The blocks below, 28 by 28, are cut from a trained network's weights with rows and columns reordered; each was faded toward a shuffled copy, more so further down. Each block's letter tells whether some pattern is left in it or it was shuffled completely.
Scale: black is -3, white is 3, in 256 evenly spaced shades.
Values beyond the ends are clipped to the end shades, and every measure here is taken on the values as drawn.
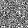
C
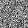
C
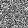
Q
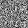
C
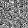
C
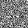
C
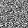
C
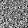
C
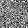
C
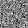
C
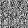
C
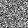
Q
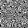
C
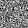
C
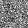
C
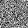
Q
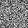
Q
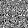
C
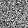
Q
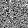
Q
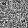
C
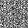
C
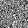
Q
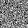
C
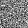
Q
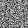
Q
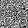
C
